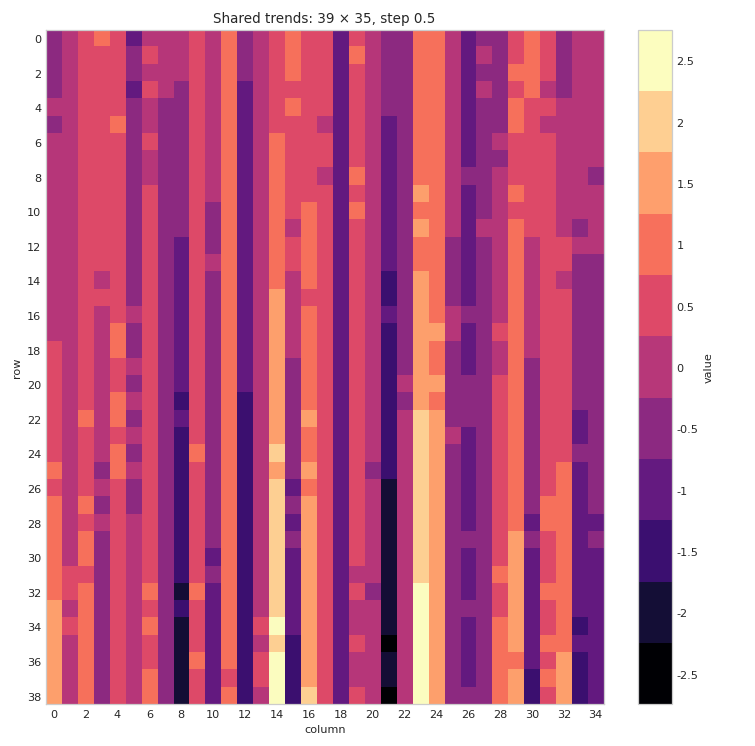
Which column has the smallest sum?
21
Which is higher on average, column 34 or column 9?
column 9
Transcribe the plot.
Title: Shared trends: 39 × 35, step 0.5
x-axis: column, ticks 0 2 4 6 8 10 12 14 16 18 20 22 24 26 28 30 32 34
y-axis: row, ticks 0 2 4 6 8 10 12 14 16 18 20 22 24 26 28 30 32 34 36 38 (0 at the top)
Colour bar: value, ticks -2.5 -2 -1.5 -1 -0.5 0 0.5 1 1.5 2 2.5
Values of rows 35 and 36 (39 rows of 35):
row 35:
1.5 0 1 -0.5 0.5 0 0.5 -0.5 -2 0.5 -1 1 -1.5 0 2 -1.5 1.5 0.5 -1 0.5 0 -2.5 0 2.5 1.5 -0.5 -1 -0.5 1 1.5 -1 1 1 -1 -1
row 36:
1.5 0 1 -0.5 0.5 0 0.5 -0.5 -2 1 -1 1 -1.5 0.5 2.5 -1.5 1.5 0.5 -1 0 0 -2 0 2.5 1.5 -0.5 -1 -0.5 1 1 -1 0.5 1.5 -1.5 -1
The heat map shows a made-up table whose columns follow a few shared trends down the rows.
